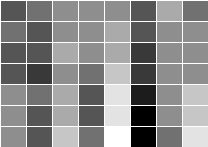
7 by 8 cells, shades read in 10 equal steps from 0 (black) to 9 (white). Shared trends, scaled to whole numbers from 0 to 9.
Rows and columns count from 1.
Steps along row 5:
down up down up down up up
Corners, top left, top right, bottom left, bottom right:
3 4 5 8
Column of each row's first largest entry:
7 5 3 5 5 5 5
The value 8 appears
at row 5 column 5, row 6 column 5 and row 7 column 8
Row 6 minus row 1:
2 -1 1 -2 3 -3 -1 3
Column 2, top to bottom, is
4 3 3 2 4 3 3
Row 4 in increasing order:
2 2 3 4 5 5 5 7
